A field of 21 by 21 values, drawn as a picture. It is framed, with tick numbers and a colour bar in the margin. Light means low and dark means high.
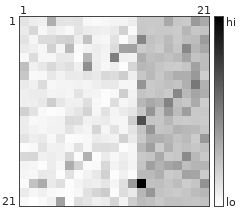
Seam: vertical, 60% of the way across, the right part higher. Histogram: skewed, a long tail of high values. Stripes: none. Calmest part: middle left.
